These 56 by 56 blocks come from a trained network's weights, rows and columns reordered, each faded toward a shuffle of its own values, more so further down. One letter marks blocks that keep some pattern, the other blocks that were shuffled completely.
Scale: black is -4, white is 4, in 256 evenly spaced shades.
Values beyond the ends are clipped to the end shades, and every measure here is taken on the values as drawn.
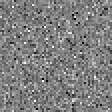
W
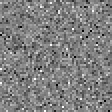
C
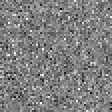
C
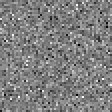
C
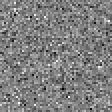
C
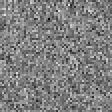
W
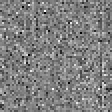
W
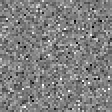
C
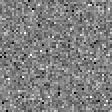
C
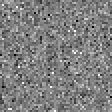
C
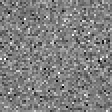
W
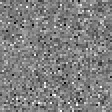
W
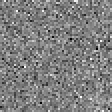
W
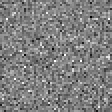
C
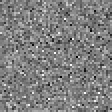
C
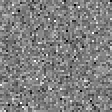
C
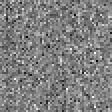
W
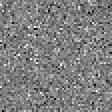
W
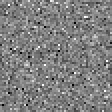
C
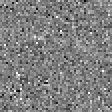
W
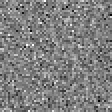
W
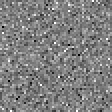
C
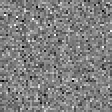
C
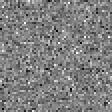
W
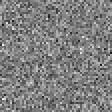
W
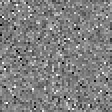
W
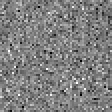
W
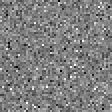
C
